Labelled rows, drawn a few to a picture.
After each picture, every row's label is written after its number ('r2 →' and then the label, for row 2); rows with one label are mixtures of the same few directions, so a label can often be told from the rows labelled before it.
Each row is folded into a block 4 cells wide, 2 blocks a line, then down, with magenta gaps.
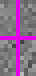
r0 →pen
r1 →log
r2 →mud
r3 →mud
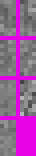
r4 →pen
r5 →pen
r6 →pen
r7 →mud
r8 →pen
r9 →mud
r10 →pen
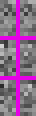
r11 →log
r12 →log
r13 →pen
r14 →log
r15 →pen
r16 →log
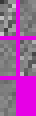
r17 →mud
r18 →mud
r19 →log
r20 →mud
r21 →mud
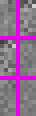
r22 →pen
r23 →mud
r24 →mud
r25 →log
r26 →mud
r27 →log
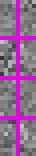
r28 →log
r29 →mud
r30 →mud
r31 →pen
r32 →mud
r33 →mud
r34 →log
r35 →pen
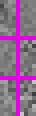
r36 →pen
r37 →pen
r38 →mud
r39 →mud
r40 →pen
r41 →mud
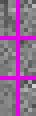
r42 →pen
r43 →mud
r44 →log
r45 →mud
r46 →log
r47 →mud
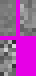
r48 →log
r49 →pen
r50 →mud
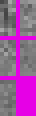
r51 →pen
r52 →log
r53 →log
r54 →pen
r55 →log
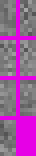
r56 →pen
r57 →log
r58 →log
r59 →log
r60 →pen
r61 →log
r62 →pen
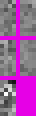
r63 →mud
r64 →log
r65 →pen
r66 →pen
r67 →log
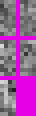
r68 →pen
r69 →pen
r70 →pen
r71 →log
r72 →pen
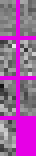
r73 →log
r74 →pen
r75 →mud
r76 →log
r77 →pen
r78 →pen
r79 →pen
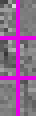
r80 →mud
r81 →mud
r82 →pen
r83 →pen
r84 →log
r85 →pen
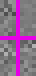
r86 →log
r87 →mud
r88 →log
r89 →mud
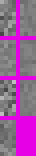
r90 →mud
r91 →pen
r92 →log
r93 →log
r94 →mud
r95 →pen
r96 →pen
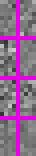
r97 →mud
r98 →mud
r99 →pen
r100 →mud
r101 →mud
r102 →log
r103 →pen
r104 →pen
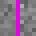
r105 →log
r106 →pen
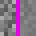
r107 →mud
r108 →log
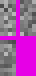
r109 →log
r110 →mud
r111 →log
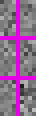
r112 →mud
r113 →log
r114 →log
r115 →log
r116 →mud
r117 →pen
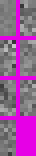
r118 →pen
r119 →pen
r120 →mud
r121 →log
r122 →pen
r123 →mud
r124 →log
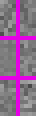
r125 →mud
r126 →pen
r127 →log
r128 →pen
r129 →pen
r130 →log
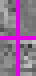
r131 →pen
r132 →pen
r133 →log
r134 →log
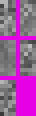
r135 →pen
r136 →log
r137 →pen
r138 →log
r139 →mud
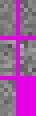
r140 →mud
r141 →log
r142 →log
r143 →pen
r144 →log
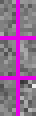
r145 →mud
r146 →log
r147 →log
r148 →pen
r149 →pen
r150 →mud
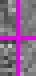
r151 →pen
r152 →mud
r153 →log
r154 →mud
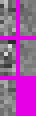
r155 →pen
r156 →pen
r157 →log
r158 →pen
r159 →pen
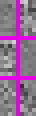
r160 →log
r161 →pen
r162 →log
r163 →log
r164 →log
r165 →pen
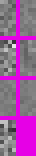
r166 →mud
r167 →pen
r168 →mud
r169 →pen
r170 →log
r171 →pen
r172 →pen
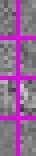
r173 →log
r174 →mud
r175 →log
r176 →pen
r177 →pen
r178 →pen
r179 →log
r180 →pen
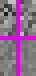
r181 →log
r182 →mud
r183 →mud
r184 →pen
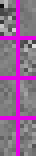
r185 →pen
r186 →pen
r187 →mud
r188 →mud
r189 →log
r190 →pen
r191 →mud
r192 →mud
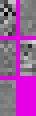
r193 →log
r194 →mud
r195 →log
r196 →log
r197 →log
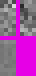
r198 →mud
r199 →pen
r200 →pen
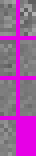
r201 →log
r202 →log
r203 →log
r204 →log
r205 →mud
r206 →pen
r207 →log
